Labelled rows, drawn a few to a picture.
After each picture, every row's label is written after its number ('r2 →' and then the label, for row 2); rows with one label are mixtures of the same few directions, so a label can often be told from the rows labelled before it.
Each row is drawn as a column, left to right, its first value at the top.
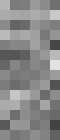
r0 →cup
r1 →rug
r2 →rug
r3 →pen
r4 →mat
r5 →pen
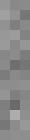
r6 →pen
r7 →rug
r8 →pen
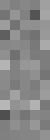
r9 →rug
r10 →rug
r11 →rug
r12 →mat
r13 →pen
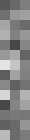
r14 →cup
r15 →pen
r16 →rug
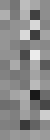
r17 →mat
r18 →cup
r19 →cup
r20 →rug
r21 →rug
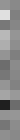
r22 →mat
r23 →mat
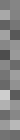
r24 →rug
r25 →cup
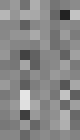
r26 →mat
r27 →cup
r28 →rug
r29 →cup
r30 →pen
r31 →pen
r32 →mat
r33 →mat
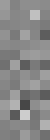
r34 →cup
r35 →rug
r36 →rug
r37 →mat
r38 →cup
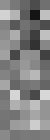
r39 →mat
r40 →rug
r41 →pen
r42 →pen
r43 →rug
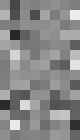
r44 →mat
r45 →cup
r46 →mat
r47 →mat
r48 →pen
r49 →rug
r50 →rug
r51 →pen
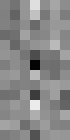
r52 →cup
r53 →pen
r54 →cup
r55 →cup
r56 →pen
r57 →pen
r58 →rug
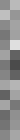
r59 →mat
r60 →pen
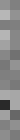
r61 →mat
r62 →rug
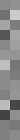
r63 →rug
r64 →mat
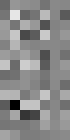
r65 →cup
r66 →mat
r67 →rug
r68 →rug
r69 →rug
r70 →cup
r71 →mat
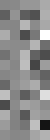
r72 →mat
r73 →mat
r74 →rug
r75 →pen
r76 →cup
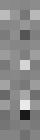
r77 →mat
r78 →pen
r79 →rug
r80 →mat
